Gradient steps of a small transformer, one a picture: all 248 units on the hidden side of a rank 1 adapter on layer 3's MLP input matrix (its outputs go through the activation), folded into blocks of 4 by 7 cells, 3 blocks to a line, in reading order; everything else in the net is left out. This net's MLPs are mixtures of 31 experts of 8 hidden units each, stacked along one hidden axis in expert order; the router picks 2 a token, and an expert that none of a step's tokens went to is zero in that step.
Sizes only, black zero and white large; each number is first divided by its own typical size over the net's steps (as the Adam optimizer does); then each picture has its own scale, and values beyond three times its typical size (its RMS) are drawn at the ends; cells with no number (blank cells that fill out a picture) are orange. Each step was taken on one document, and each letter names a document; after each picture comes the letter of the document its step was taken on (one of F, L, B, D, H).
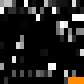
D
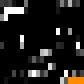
D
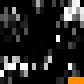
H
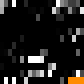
D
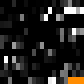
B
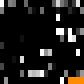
D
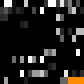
D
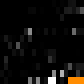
B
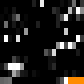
H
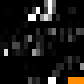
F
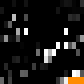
H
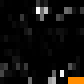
B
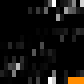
B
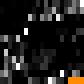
B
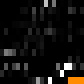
F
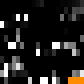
H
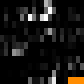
F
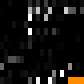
B
